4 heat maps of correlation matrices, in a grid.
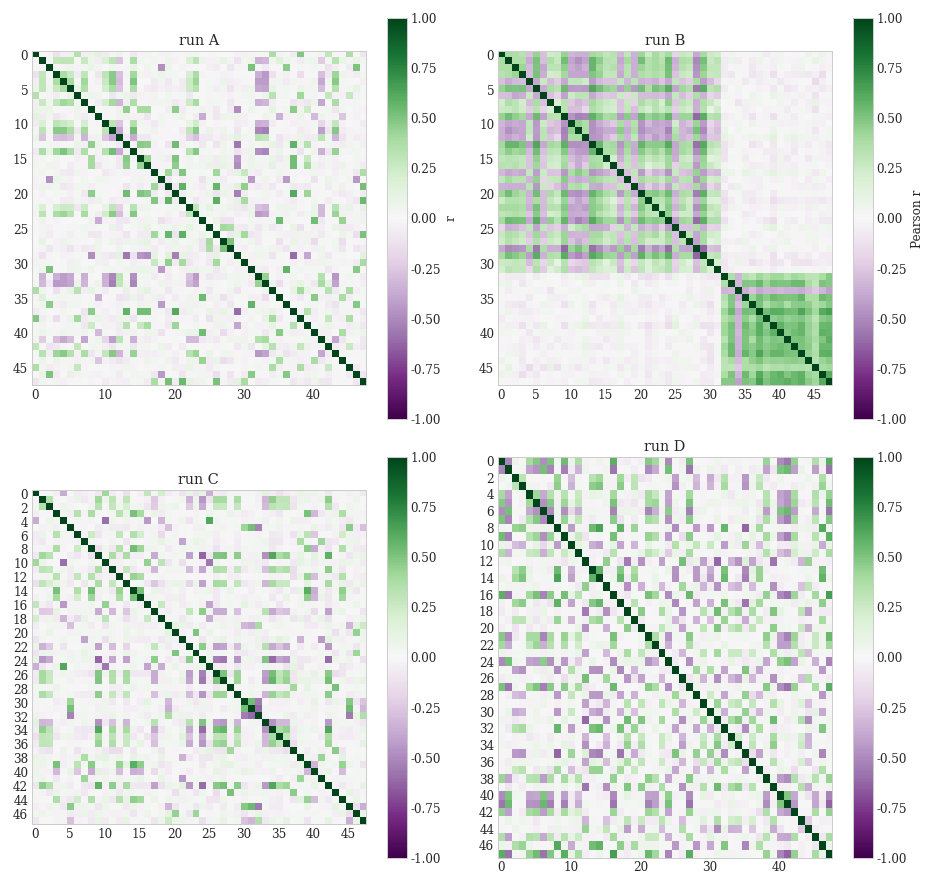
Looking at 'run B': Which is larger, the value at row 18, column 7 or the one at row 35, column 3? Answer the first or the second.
the first
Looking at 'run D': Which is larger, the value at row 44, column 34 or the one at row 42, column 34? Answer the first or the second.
the second
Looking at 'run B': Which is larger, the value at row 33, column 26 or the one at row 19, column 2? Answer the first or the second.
the first
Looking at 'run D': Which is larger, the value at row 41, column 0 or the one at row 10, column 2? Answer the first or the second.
the second
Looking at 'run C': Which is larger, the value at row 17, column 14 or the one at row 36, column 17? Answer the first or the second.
the first
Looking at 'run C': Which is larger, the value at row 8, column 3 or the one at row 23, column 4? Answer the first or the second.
the first
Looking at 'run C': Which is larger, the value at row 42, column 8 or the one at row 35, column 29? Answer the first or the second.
the second
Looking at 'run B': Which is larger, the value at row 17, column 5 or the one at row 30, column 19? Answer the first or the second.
the second
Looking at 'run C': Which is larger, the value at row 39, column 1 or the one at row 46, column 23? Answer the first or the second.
the second
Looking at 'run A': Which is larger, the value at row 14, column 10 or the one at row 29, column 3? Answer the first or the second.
the first
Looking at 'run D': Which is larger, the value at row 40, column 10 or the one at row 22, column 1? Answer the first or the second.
the first
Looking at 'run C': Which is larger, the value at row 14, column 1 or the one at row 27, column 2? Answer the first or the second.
the second
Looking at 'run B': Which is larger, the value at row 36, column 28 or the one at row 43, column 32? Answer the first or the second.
the second
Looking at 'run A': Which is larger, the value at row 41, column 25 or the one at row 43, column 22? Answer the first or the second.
the second
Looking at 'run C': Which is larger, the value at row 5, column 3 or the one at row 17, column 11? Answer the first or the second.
the first
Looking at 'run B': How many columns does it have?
48
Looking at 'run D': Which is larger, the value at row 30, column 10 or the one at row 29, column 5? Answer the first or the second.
the first
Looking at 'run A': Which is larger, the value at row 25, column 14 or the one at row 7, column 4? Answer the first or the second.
the second
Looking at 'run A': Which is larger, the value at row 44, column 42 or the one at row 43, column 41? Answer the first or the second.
the first
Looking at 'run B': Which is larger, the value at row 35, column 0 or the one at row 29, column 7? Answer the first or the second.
the second
